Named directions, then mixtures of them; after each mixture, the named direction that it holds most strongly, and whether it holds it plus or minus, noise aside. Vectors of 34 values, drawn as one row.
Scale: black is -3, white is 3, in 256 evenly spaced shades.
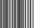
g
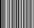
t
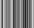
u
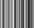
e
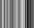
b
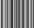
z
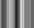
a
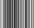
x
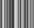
e, minus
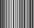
x, minus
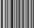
z, plus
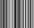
g, plus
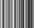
e, plus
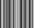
z, minus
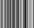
e, minus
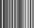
g, plus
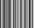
z, minus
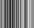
e, minus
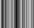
a, plus
